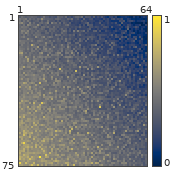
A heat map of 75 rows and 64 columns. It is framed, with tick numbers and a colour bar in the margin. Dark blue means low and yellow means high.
Mirror symmetry: none. Average level on the scale: 40%. Ninth with the lowest average: top right. Slope: up to the bottom left. Odd rows or columns: none.
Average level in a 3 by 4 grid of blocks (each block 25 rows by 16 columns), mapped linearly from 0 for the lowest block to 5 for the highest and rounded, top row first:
3 2 1 0
4 3 2 1
5 4 3 2
